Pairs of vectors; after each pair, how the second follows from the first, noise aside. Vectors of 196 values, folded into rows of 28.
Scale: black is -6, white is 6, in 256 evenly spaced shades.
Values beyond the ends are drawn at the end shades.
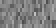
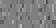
partly zeroed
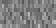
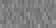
shrunk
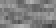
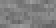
shrunk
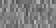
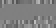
partly zeroed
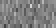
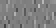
partly zeroed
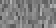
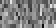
scaled up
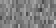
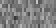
reversed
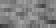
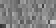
sign-scrambled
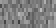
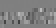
partly zeroed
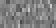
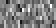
scaled up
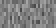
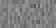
shrunk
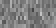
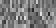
scaled up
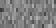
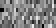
scaled up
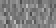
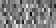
scaled up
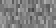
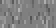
partly zeroed
